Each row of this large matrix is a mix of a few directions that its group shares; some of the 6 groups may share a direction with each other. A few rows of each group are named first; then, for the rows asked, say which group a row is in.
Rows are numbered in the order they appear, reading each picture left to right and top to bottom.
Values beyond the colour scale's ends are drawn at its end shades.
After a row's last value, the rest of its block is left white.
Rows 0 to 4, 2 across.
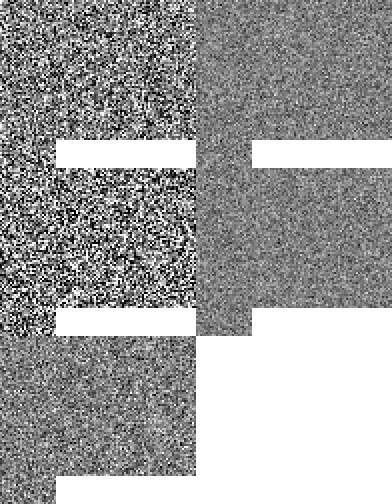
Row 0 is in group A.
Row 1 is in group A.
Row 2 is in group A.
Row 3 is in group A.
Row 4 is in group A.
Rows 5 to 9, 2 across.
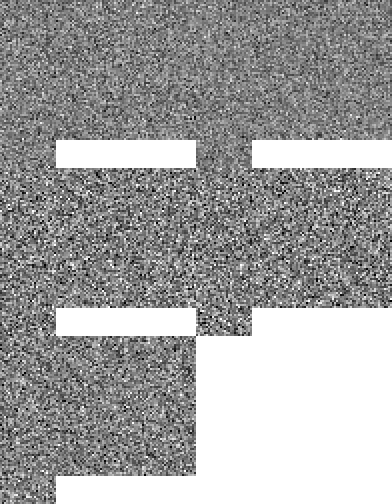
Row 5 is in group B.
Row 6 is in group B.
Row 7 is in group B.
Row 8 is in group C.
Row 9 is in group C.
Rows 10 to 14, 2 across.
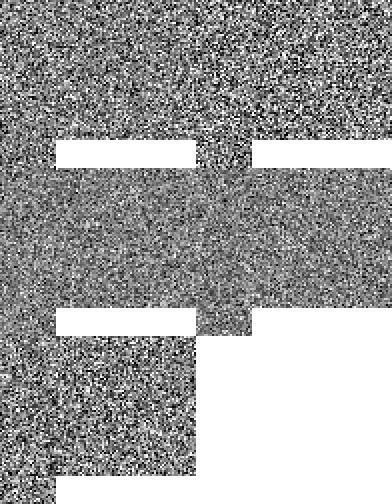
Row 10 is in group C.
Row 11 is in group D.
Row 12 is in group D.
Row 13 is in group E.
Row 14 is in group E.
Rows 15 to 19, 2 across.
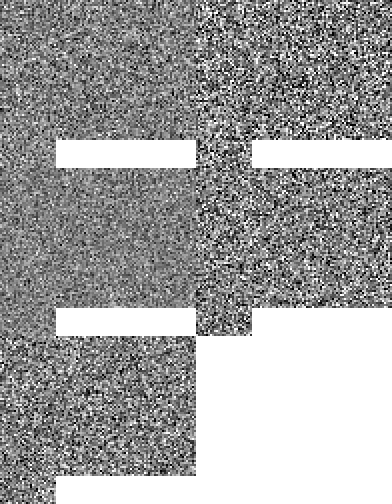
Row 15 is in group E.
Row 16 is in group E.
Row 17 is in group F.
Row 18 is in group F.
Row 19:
D
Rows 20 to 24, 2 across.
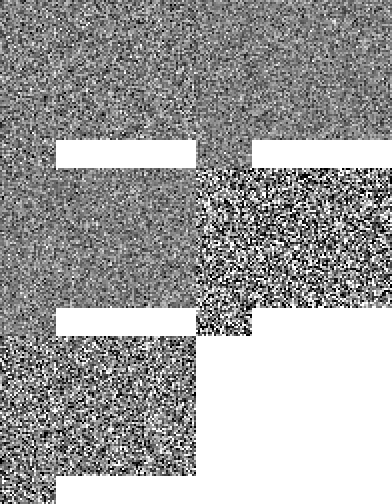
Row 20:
C
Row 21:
A
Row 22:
D
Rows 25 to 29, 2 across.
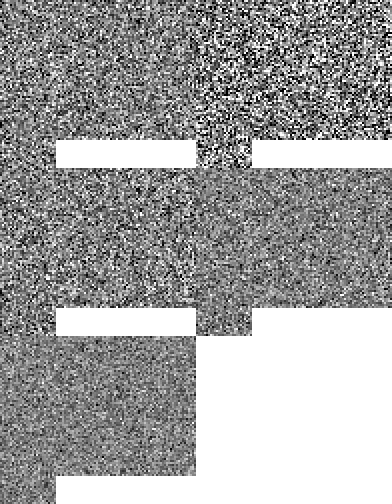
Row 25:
A
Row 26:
B
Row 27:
A
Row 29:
B
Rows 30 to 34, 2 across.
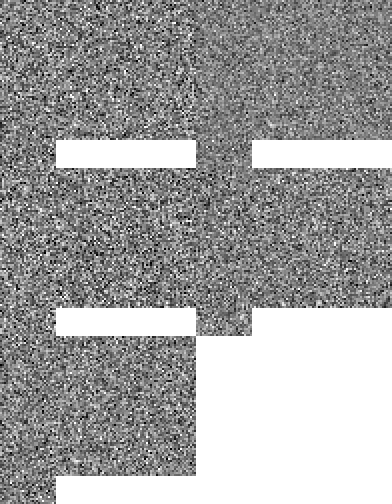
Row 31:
A
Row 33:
B
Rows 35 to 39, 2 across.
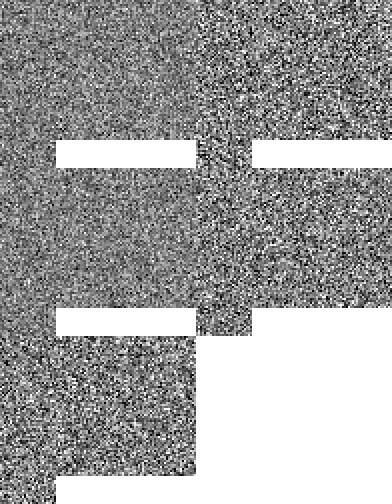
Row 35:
E
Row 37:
F
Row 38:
D
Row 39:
A
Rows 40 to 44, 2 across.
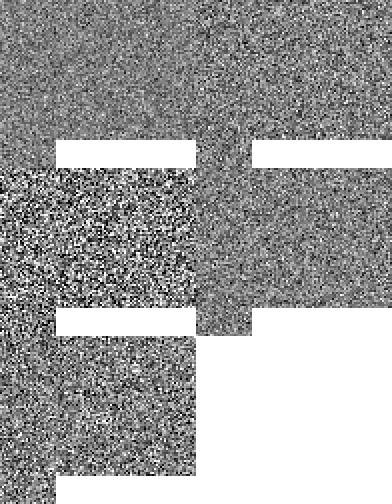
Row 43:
B
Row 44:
E
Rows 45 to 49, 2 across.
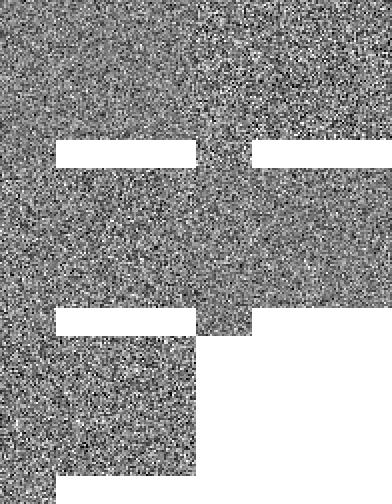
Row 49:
E
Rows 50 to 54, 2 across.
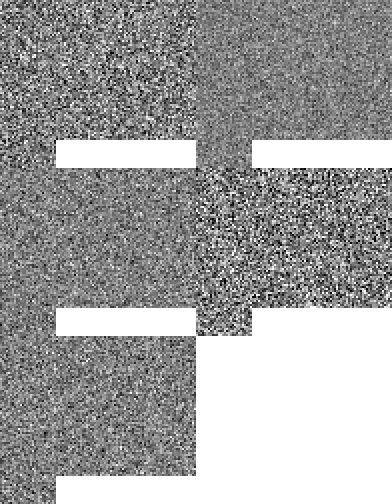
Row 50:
C
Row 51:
C
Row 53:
F
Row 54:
C
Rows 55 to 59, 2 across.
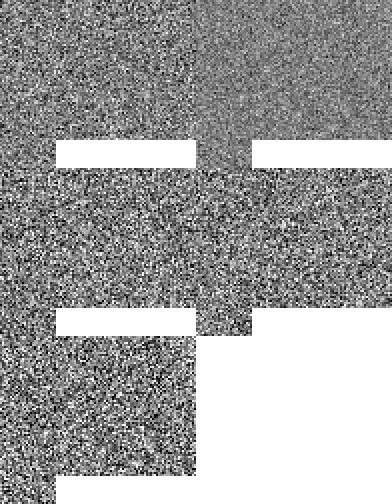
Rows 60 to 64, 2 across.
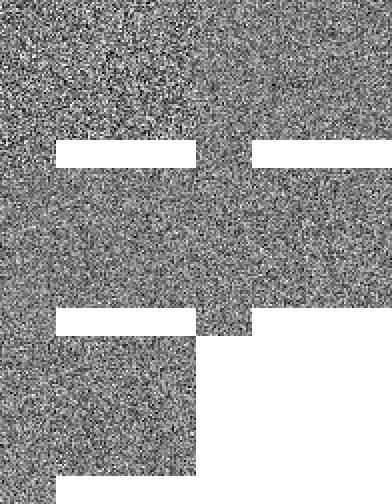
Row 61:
E
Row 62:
E
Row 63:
C
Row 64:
E
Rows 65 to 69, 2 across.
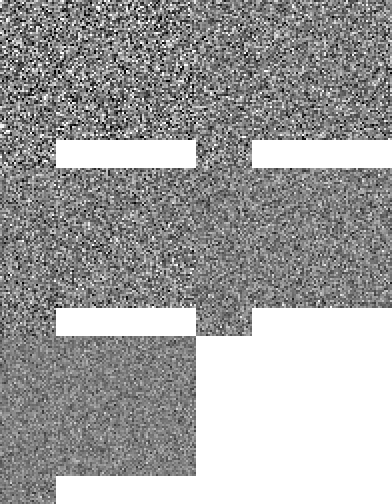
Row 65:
F
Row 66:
A
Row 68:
B
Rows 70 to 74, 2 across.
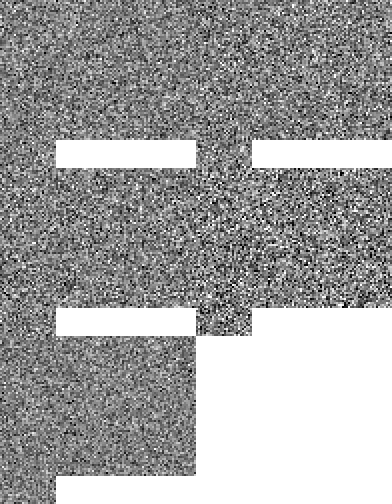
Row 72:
A
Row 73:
D
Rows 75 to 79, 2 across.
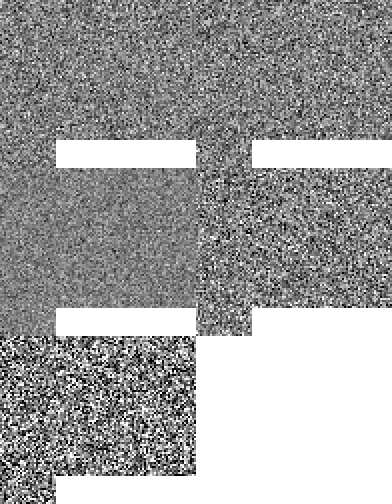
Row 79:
A
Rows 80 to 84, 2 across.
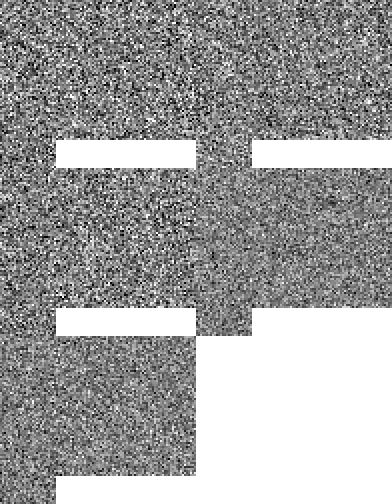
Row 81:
A
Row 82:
E
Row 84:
E
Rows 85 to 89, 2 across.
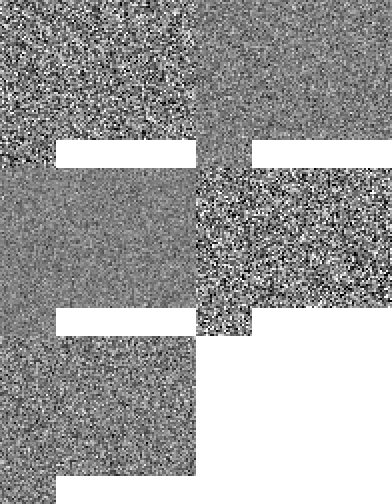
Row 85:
C
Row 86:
C
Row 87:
D
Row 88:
F
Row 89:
F
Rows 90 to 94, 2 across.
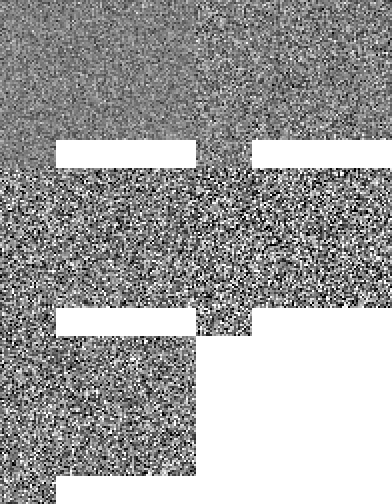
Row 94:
D
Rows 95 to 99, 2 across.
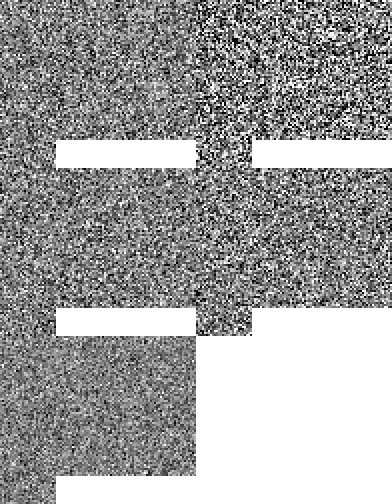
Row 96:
E
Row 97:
D
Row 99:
D
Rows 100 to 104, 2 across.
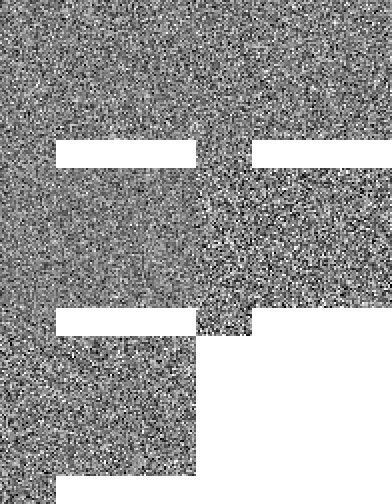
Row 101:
C
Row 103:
B
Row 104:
A
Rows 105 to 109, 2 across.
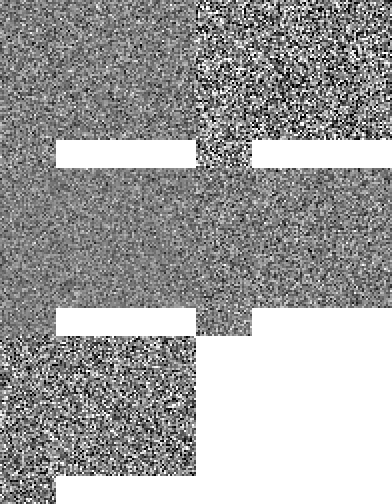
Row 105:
B
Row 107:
A
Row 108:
D
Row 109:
E
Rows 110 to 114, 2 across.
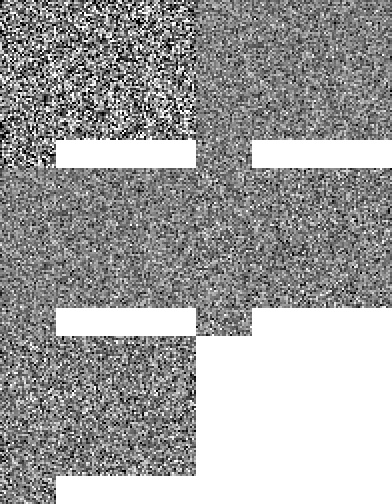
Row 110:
A
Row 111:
C
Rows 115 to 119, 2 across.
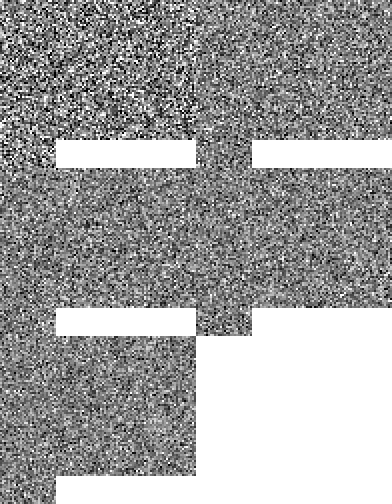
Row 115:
C
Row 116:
D
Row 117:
D
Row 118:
F
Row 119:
A
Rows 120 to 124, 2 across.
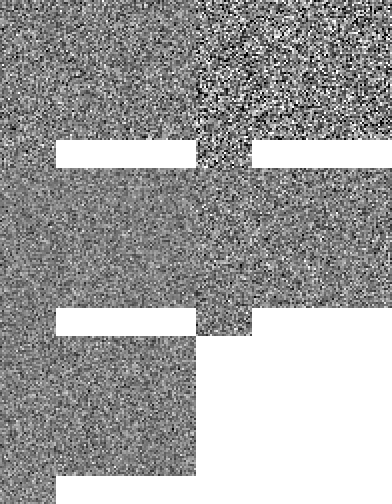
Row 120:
D
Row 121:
A
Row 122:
A
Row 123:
F
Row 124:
E
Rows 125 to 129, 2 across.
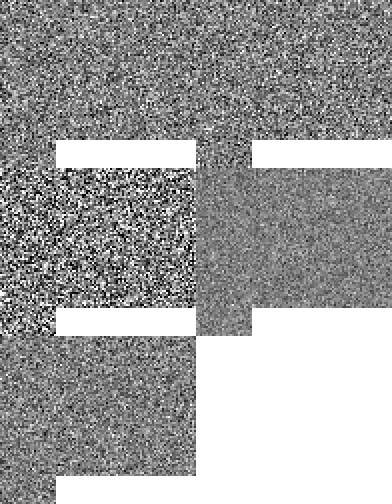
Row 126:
D
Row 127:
F
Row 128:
E
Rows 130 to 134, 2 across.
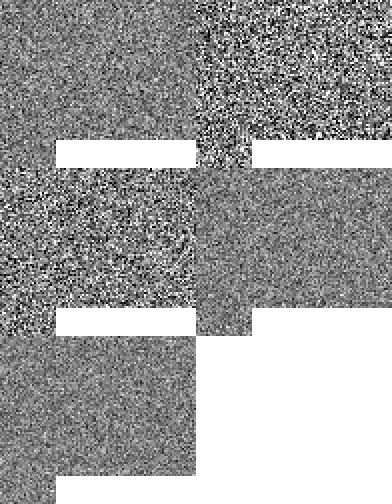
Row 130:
C
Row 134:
B
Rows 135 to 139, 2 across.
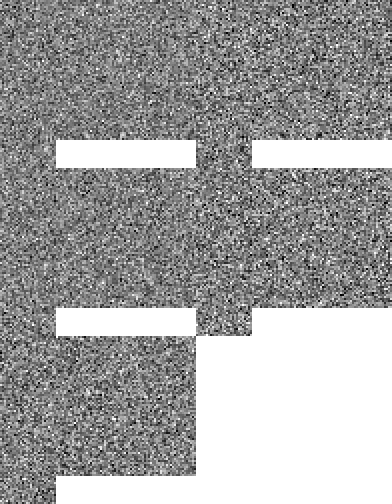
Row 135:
B
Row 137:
C
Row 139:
D
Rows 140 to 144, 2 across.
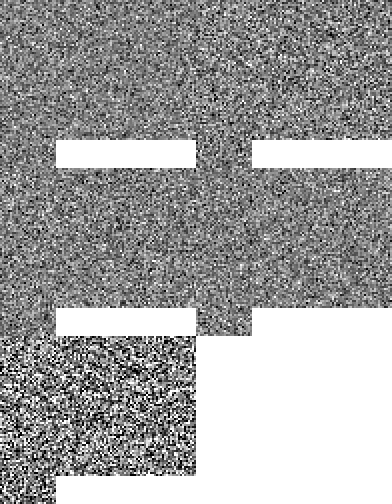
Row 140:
A
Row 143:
C
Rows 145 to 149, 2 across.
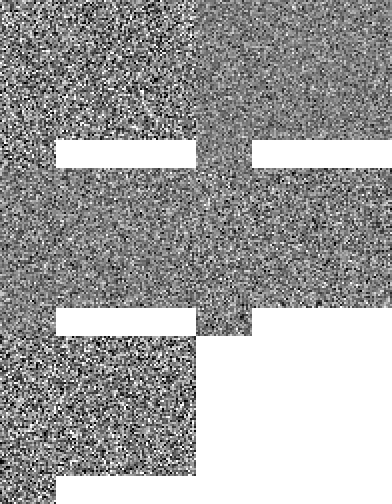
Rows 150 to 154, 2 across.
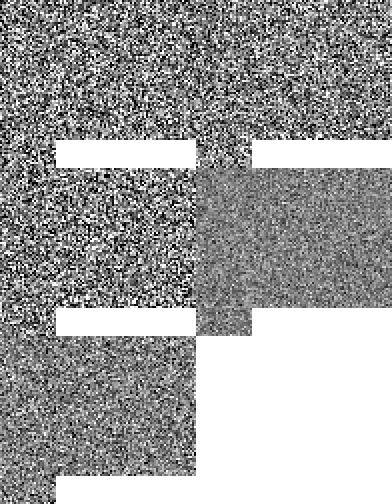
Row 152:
E
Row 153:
E
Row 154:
B
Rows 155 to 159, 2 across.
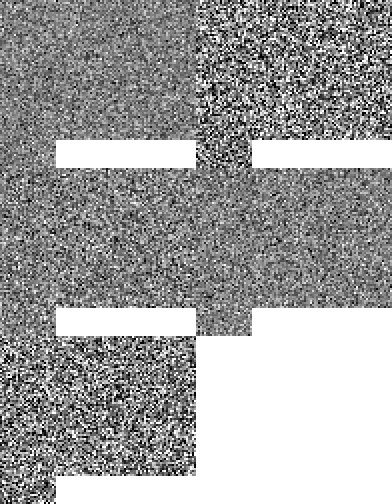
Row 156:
E
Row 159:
B
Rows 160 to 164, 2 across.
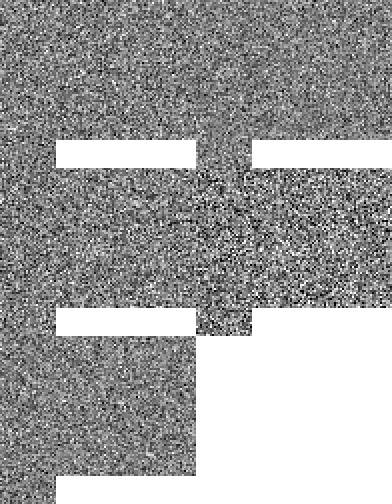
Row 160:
D
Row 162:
E
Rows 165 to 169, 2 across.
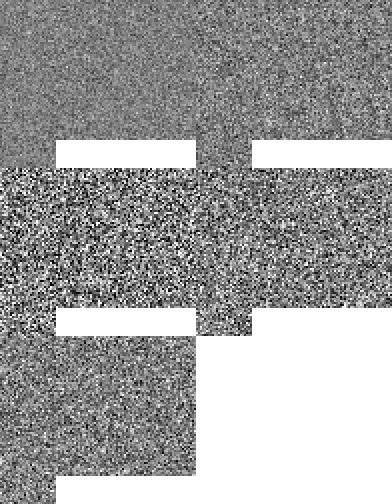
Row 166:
A
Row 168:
D
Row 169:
B
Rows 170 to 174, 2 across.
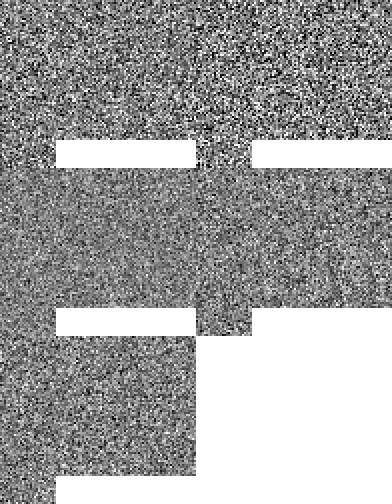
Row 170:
B
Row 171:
D
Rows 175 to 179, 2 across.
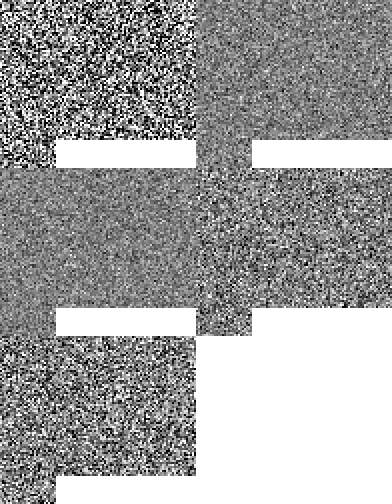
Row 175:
C
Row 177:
C
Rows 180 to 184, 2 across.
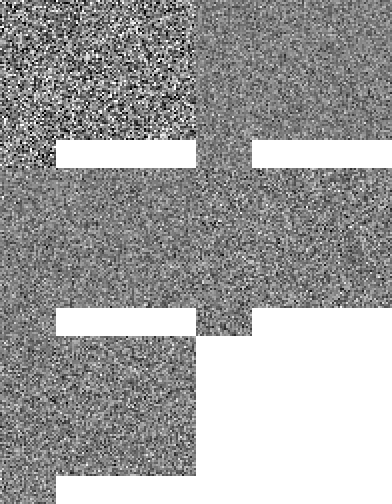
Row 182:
D
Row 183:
A
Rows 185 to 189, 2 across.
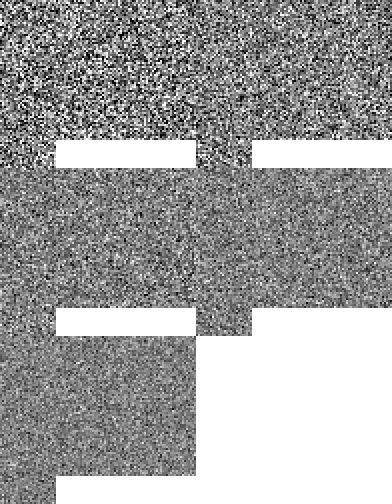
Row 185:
D
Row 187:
F
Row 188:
A
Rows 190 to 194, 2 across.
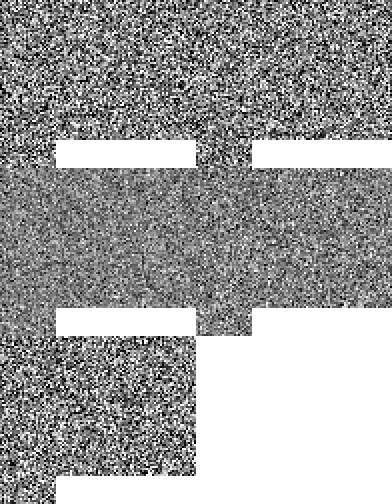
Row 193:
D
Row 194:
D
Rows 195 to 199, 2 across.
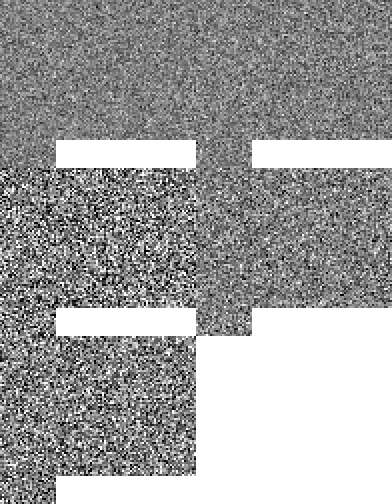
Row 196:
E
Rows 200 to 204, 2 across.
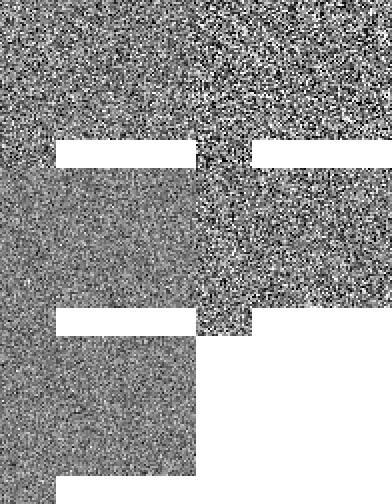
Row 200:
B
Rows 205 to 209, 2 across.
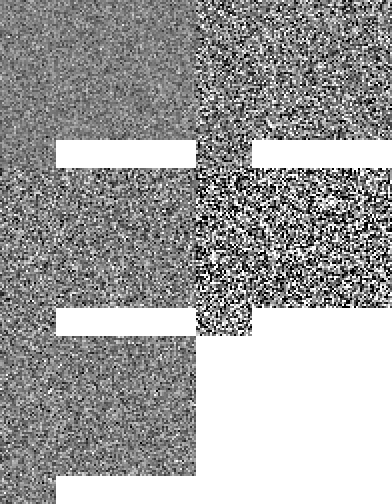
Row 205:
F
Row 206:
A
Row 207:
F
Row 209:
A
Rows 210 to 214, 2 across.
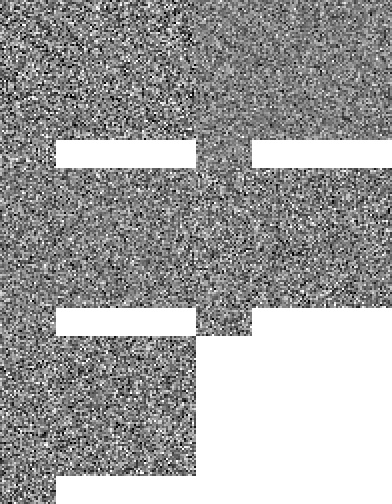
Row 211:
C
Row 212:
F
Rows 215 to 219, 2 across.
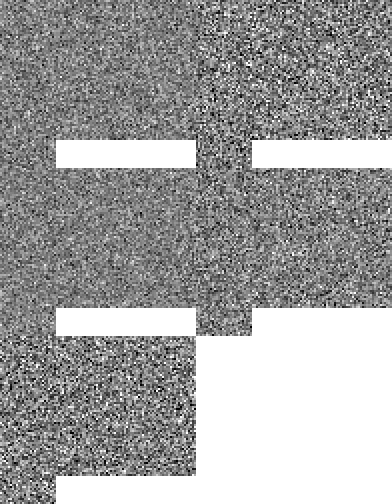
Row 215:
F
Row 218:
E
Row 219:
A
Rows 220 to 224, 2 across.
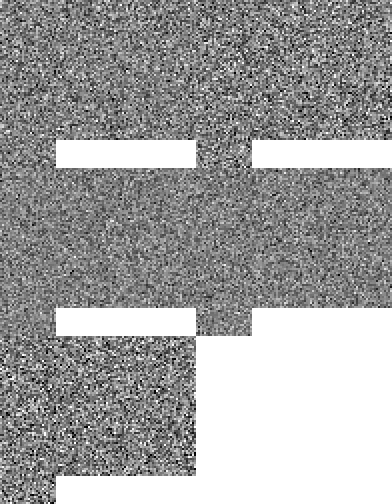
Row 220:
F
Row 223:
D
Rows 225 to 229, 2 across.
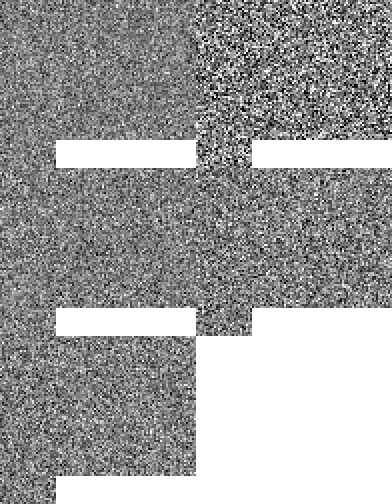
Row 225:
A
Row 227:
E
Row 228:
C
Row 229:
E
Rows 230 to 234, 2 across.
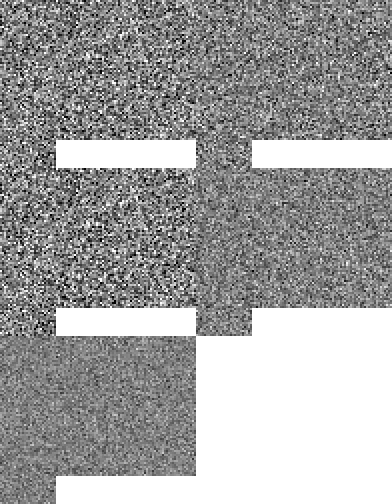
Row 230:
D
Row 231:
A
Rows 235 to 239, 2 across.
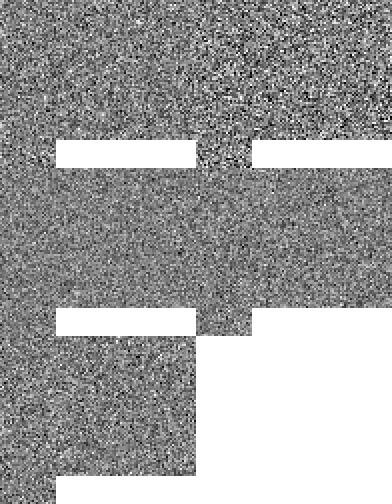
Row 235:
A
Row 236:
B
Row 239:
A
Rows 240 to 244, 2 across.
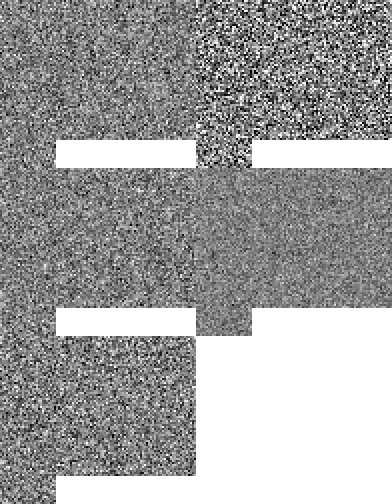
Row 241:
F
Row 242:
A
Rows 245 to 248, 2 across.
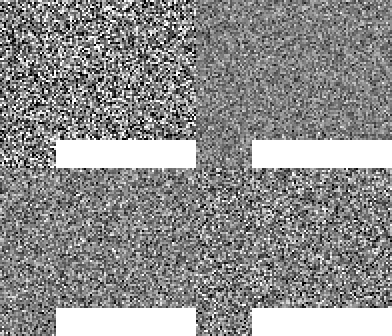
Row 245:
B
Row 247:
D
